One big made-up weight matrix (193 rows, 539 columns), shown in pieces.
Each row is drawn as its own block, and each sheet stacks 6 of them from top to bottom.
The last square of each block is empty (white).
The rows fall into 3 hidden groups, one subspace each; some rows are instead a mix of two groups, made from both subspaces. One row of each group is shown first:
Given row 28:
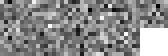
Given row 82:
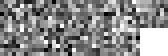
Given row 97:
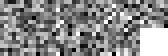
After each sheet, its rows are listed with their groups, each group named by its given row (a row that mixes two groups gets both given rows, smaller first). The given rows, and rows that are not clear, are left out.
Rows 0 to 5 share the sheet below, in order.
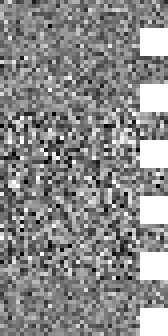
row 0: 28
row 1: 97
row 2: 82
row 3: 28
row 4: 82 and 97
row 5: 28
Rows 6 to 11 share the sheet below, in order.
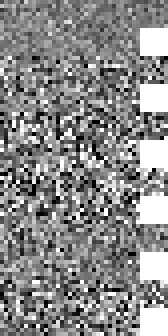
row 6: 97
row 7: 28
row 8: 97
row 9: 28 and 97
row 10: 82 and 97
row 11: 28
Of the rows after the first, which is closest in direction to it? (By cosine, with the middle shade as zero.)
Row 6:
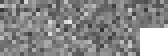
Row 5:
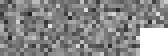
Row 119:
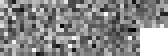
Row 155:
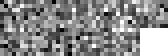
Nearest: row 119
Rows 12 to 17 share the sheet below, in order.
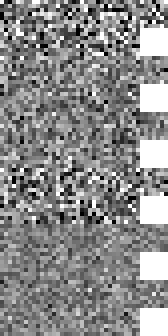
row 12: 28
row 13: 97
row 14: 82
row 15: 97
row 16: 97
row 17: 28 and 97
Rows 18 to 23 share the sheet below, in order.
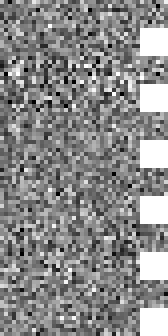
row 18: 28
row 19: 28 and 82
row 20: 28
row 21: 97
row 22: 82
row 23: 97
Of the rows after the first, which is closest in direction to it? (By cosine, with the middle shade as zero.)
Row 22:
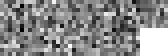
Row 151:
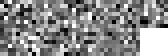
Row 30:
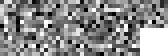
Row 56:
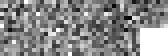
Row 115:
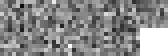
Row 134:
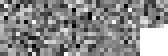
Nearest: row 115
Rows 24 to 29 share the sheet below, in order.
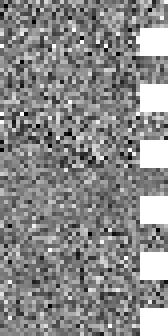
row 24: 28
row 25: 82
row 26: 97
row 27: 97
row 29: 28
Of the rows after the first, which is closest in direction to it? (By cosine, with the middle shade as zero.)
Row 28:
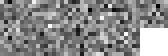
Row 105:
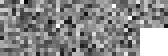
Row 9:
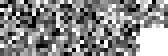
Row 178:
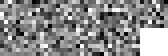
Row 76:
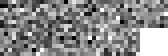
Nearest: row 9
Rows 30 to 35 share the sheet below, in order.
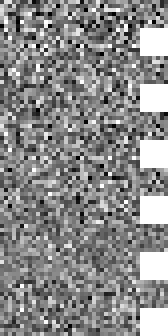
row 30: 28
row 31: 28
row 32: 28
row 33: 28
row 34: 97
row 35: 82
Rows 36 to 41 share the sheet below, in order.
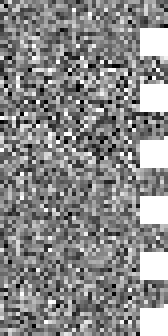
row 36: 82
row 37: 28
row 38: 97
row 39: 82
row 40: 28
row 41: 82 and 97
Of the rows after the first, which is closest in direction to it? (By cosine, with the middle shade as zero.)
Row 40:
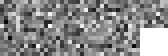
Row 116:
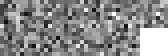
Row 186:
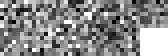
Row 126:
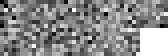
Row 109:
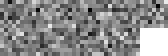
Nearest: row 116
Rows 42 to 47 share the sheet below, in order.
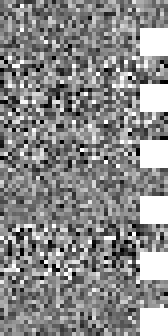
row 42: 82
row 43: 82
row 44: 28 and 82
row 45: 28 and 97
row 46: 82
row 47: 97
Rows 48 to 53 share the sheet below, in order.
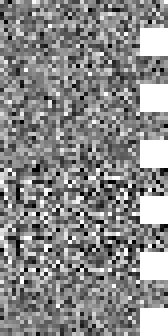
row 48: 28
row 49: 28 and 82
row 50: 97
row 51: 28
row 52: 28
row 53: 97
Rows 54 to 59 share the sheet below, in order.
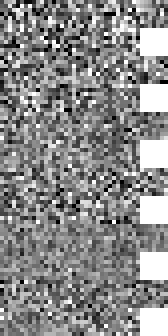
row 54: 82
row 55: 82
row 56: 82 and 97
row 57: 97
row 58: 82
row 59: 97
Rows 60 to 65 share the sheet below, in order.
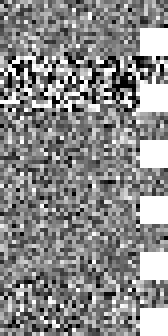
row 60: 82
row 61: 82
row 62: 82
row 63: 28 and 82
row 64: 97
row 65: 82
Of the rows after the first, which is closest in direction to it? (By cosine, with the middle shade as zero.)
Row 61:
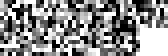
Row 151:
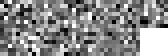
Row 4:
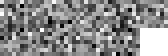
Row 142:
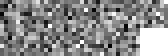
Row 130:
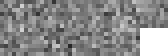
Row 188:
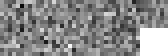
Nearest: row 188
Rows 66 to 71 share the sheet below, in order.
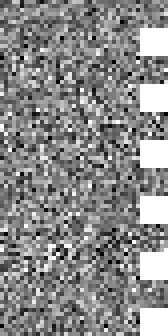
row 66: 82 and 97
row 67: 97
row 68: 28
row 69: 82
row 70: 97
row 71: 28
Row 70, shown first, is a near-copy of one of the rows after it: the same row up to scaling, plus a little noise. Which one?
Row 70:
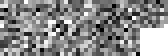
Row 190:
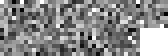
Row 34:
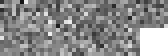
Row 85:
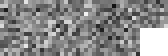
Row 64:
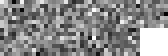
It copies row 85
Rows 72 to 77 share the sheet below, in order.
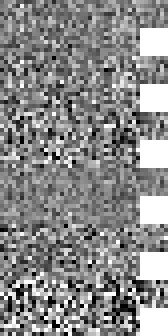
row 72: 82
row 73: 82
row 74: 82
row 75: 82
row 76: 97
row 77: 82
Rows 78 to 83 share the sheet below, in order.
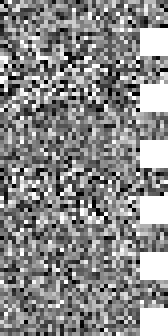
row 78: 82
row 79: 97
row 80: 82
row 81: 97
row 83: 28 and 97
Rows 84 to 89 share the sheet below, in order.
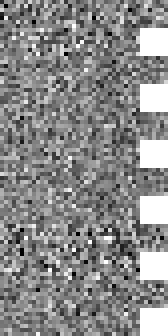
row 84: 28 and 82
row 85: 97
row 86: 82
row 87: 97
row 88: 28 and 82
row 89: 28 and 97
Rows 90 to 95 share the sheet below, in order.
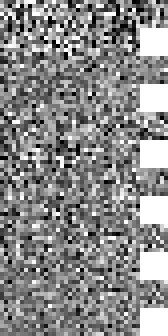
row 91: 97
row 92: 82 and 97
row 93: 82
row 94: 28
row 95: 28
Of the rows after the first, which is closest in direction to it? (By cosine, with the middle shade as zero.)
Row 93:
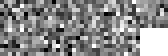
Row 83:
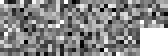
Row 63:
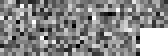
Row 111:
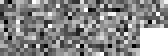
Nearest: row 63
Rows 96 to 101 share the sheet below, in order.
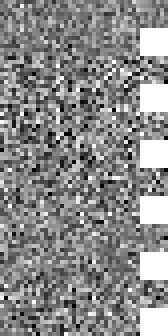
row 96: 82
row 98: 97
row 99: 28
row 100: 97
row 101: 28 and 82
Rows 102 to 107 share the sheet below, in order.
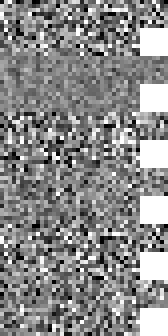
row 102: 28
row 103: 28
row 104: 82
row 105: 97
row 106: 28
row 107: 28 and 82
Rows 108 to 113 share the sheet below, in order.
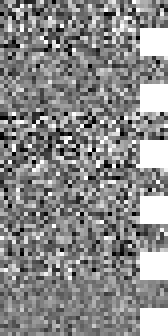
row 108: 82
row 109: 28
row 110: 97
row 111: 28
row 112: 82
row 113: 82
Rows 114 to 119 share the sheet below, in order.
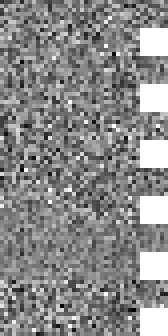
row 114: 97
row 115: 82
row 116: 28
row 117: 97
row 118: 82
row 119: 82 and 97
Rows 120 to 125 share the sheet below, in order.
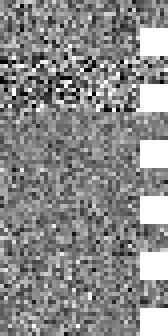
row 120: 82
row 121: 97
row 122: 82 and 97
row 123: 97
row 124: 82
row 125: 82
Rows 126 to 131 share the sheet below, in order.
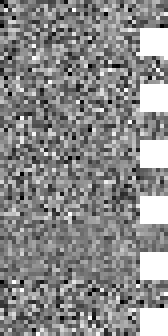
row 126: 82 and 97
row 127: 28
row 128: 82
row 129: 82
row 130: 82
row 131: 97
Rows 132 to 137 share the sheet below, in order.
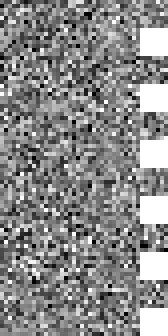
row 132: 82 and 97
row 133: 97
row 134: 82
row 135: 82
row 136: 82
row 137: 28
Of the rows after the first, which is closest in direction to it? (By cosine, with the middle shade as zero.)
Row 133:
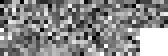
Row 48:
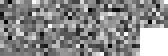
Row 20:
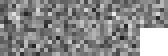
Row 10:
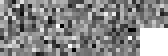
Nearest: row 48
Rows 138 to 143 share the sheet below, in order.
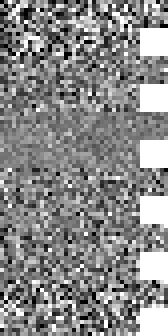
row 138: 28 and 82
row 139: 97
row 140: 97
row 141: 28
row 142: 28
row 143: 28 and 97
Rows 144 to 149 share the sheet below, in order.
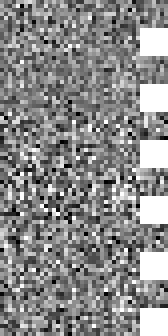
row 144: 82
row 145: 82
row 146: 82
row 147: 82
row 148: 28
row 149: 82
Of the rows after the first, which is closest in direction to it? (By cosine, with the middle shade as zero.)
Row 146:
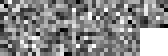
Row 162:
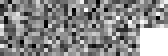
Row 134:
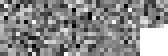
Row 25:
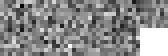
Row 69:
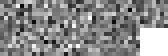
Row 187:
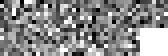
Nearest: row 69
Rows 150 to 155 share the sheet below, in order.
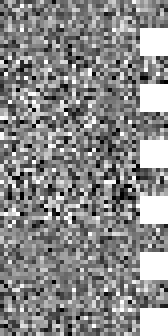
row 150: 82
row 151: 82
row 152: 97
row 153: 82
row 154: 28
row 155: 82
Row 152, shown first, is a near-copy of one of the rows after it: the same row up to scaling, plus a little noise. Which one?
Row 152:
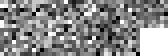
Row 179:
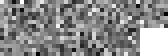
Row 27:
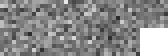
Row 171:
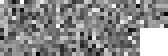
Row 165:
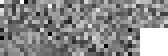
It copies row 27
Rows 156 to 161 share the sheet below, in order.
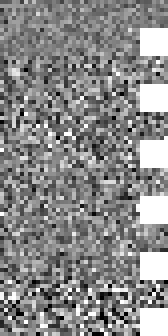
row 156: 28 and 97
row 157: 28
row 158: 97
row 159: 28 and 82
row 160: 82
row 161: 28
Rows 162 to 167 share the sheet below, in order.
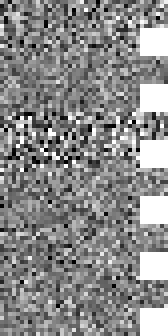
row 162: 28 and 82
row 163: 28 and 97
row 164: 82
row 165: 97
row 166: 97
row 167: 97
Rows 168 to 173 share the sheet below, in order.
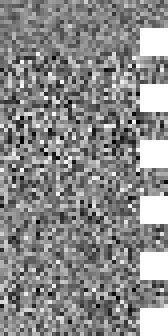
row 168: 28 and 97
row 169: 82
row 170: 82
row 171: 97
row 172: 28
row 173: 28 and 97
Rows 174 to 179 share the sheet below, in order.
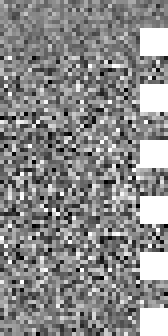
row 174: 28
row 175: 28
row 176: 97
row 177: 82
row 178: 28
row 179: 97
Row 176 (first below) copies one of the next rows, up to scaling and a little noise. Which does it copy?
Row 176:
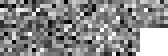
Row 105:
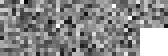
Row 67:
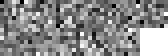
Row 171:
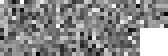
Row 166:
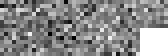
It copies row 166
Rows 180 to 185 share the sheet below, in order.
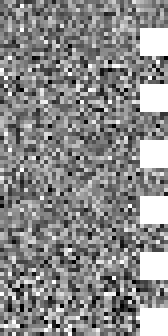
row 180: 82
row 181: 28
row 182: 28
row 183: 82 and 97
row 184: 28 and 97
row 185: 82
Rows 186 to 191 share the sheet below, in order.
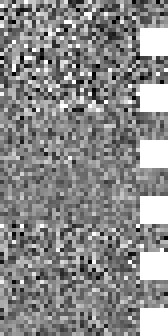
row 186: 82 and 97
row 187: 82 and 97
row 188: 82
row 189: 82
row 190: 97
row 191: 97
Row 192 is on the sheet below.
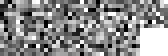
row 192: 28
